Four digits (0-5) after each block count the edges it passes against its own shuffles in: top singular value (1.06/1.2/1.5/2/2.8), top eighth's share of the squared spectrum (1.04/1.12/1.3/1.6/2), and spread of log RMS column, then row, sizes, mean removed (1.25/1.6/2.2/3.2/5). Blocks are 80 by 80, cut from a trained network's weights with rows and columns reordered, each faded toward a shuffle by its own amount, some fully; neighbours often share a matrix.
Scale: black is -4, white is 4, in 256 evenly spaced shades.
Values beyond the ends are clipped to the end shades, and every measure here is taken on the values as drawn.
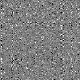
4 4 2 1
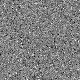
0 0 0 0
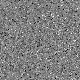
1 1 0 0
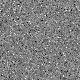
0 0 0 0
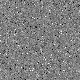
0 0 0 0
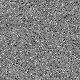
0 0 0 0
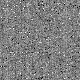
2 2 0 1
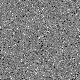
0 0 0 0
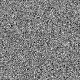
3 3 0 1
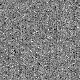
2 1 0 1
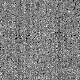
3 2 0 2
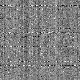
3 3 0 3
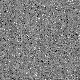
1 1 0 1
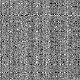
4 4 1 3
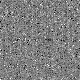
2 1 0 1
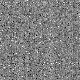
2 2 0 1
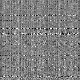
4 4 0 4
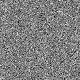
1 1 0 0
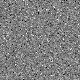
2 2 0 0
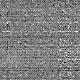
4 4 3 1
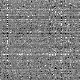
4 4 3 1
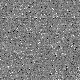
1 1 0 0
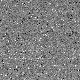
1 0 0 0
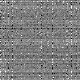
4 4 3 1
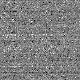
3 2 2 1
